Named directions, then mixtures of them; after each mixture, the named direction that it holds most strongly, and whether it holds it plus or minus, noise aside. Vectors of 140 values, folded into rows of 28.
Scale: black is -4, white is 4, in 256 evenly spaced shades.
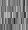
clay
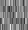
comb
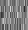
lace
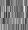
lace, minus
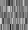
comb, minus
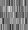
comb, minus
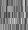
clay, minus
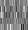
lace, minus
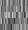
clay, plus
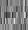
clay, minus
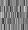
lace, minus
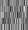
lace, minus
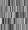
comb, minus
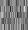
lace, minus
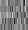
clay, plus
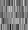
comb, minus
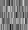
comb, minus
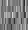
clay, plus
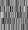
lace, minus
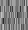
lace, minus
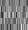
clay, plus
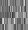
clay, minus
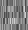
clay, minus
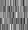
comb, plus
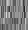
clay, plus
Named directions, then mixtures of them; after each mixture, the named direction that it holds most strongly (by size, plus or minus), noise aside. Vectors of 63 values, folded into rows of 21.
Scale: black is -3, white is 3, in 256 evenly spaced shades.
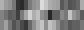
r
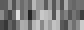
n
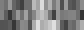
n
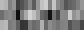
r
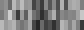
n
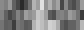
r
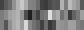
r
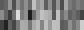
n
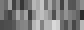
n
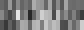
n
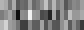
n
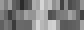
r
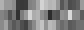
r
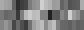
r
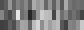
n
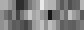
r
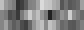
r
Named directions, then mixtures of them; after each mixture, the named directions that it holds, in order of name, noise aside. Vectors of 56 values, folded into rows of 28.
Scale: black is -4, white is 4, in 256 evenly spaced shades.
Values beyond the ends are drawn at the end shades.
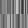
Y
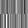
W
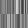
Y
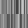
Y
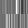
W, Y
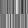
W, Y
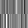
W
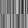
Y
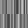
Y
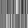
W, Y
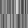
Y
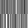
W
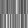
W, Y
